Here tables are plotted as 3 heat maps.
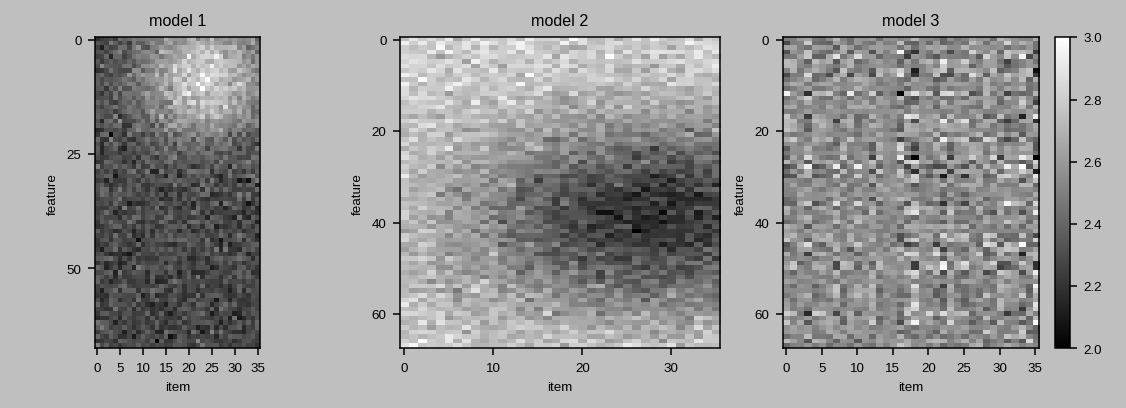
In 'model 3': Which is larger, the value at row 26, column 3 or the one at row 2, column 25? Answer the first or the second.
the first
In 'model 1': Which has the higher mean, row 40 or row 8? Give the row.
8
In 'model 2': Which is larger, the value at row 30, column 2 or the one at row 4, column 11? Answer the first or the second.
the second
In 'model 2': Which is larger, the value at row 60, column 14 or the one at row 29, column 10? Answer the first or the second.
the first
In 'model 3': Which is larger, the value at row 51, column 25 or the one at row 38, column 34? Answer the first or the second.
the second
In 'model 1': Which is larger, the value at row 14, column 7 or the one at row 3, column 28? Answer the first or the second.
the second
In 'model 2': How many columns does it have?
36
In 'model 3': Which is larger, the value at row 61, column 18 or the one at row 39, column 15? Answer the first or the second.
the first
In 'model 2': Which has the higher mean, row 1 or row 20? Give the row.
1
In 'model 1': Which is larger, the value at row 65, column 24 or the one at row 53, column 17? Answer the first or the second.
the second
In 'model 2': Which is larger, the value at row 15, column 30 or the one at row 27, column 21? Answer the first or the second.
the first
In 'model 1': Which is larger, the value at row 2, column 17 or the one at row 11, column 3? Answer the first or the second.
the first
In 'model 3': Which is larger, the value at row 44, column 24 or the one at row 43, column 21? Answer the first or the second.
the first
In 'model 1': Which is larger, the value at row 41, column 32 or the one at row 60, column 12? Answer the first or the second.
the first
